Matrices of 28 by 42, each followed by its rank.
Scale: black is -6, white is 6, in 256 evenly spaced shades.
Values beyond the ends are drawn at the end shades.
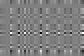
one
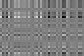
one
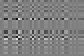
one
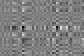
two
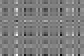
one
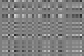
one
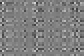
two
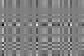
one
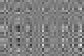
two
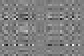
two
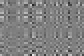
two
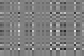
one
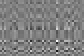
two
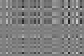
one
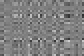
two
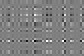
one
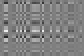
one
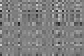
two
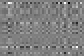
two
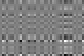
one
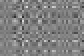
two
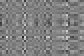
two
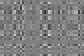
two
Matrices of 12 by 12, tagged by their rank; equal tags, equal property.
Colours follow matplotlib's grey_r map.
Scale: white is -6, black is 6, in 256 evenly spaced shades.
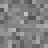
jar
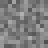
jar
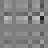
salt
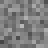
jar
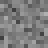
jar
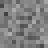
jar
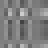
salt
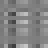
salt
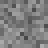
jar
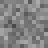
jar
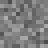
jar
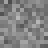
jar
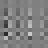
salt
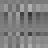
salt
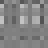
salt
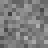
jar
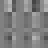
salt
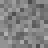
jar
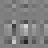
salt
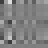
salt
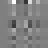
salt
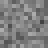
jar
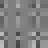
salt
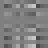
salt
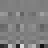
salt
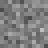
jar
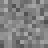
jar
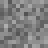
jar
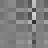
salt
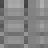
salt
